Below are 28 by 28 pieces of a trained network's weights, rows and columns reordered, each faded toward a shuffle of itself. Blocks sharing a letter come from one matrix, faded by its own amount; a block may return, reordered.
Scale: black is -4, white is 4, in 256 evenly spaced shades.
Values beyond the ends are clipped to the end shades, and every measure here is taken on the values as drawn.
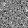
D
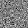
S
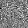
S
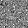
D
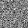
S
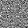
S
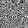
S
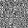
S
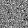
D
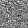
S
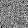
S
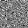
S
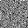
D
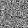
S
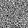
D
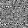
S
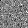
D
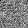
D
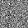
S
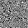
D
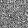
D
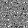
D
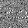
D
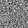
D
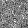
D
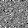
D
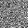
S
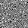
D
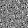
D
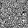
D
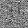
S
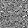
S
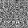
S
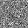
D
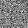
D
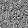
D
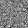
D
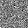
D
